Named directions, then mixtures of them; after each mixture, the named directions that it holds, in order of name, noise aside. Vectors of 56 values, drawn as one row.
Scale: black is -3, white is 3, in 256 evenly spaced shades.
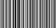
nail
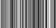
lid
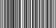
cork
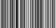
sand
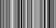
cork, lid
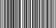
cork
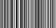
nail, sand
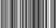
lid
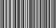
cork, nail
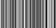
lid, nail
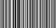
nail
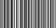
nail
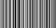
nail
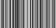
nail, sand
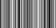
lid, sand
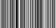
sand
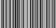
nail, sand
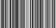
nail, sand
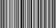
cork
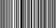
cork, nail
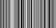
cork, lid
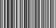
cork, nail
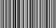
nail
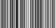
sand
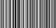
nail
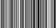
cork, lid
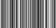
lid, sand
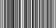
cork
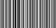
nail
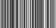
cork, sand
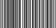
cork
